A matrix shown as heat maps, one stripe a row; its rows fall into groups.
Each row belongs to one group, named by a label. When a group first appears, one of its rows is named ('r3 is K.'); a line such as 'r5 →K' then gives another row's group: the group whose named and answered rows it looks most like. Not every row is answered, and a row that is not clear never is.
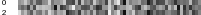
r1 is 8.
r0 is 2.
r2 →2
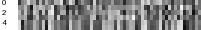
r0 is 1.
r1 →2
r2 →2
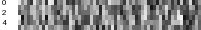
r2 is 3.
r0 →2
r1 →3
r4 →8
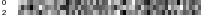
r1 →8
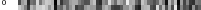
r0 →8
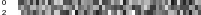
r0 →1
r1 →3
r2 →8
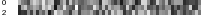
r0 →3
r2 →1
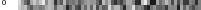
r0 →3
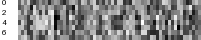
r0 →1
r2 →2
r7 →2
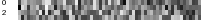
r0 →2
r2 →1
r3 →8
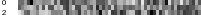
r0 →8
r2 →3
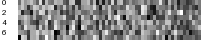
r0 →1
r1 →3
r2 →8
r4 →1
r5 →1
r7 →3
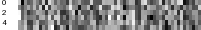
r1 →1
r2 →8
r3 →8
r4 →8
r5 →2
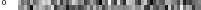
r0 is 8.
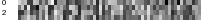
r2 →1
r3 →1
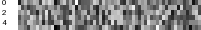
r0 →2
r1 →8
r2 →1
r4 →1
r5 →3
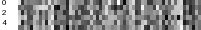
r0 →8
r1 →3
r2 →8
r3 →2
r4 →8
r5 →2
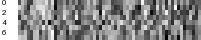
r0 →3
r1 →3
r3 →2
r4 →1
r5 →8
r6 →2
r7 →2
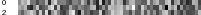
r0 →1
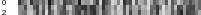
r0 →1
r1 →1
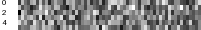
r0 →1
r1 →8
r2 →3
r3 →1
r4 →2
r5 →3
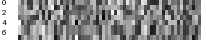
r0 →8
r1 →2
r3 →1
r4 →8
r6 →3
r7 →2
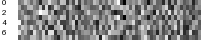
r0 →2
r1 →1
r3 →2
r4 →8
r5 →1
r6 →2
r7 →3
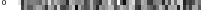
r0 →8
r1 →8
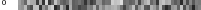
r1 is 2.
